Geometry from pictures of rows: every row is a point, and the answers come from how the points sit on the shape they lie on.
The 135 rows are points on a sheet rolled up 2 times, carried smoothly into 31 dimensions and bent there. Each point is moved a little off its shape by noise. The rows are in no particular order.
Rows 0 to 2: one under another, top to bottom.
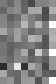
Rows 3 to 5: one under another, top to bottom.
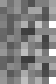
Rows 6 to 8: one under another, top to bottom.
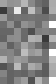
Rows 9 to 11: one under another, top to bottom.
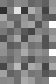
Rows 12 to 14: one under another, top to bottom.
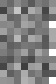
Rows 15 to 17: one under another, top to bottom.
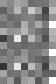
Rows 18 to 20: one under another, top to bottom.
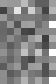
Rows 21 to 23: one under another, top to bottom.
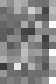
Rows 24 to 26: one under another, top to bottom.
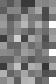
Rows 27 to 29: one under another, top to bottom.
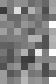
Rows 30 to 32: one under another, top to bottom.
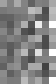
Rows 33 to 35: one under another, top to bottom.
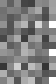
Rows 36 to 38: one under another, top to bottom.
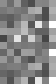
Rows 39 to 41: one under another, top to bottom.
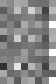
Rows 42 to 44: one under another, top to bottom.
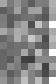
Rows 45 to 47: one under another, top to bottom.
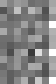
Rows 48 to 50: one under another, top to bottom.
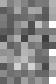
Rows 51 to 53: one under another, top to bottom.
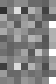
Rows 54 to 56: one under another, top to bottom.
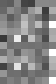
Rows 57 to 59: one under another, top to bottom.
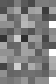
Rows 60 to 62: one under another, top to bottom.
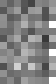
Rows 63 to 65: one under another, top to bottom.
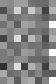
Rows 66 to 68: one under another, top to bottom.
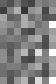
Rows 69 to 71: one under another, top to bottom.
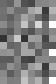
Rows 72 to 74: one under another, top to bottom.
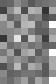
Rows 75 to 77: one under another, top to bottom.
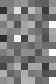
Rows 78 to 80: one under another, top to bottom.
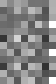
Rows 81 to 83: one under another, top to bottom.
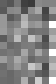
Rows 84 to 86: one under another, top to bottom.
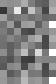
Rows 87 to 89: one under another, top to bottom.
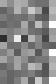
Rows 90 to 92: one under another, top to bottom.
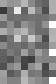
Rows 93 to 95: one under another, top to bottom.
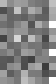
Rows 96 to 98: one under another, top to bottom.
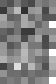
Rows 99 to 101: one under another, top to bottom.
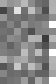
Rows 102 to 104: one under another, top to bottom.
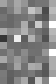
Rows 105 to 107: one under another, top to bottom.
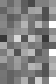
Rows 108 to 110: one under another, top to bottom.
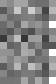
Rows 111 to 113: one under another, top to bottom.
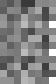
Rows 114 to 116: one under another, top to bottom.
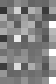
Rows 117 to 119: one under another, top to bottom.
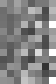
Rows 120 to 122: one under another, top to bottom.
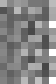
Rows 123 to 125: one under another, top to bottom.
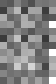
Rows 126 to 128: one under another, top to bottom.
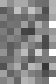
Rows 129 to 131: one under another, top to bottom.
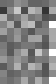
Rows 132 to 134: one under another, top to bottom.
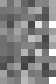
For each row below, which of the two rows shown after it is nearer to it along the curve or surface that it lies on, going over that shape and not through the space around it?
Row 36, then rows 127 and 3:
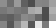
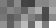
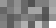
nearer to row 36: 127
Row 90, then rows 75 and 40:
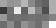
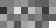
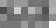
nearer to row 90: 75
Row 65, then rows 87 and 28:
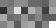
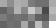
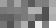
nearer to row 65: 87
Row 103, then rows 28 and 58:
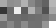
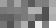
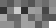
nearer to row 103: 58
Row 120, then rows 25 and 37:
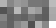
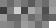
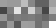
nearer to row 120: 37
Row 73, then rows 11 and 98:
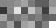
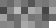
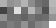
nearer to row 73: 98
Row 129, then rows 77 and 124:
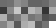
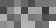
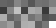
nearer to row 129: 124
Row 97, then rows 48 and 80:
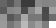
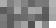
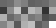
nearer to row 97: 80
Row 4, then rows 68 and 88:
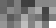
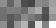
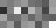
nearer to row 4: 68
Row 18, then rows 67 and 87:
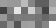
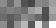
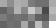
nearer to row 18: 87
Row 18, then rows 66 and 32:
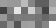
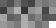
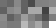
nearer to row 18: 66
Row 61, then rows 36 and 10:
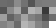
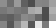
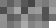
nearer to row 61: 10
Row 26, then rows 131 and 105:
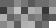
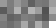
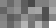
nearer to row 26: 105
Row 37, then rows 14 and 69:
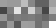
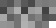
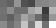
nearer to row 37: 14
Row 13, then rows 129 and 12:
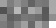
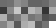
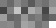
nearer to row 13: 12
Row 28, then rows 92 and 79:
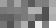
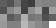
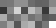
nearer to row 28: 92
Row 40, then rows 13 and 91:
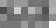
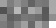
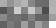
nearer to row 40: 13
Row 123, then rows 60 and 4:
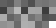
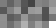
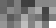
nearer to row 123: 4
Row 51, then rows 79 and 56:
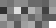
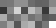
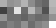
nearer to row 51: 79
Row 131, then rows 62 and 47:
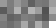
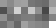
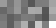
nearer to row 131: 62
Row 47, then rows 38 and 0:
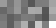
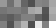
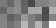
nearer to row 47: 0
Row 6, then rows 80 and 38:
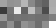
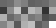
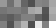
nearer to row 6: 80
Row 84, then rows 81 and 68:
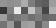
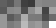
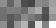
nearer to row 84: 81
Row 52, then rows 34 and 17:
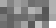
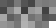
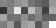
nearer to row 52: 17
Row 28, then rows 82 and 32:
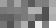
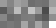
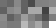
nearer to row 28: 32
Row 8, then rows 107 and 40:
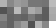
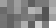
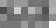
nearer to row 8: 107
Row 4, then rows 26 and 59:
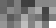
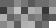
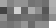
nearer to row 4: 26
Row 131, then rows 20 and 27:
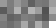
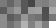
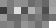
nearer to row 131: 27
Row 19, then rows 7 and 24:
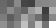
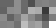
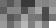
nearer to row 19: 24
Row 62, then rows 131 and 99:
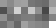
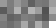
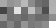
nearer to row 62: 131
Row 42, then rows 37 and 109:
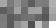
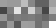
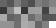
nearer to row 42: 37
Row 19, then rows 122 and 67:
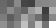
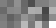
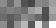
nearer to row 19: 67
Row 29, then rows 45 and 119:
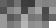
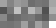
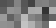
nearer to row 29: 119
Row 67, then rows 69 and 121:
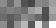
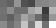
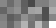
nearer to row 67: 69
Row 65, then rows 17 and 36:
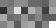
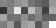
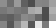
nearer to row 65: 17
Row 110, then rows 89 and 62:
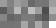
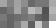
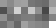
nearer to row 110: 62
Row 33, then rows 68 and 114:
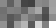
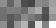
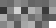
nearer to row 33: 68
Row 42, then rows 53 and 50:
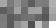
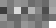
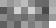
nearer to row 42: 50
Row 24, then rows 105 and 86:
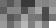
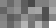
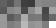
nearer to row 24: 86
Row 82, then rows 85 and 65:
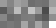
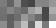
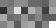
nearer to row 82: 65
